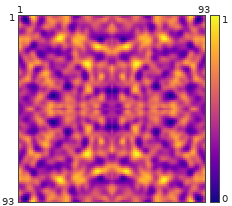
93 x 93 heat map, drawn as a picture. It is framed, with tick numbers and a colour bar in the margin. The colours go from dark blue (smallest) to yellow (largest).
The histogram is bell-shaped. Its left and right halves mirror each other, and so do its top and bottom. The texture is blotchy. There is no overall slope. No seam splits the table.
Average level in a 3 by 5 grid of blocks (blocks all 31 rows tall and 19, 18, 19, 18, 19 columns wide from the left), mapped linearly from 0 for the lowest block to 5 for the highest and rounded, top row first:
25452
24042
25452
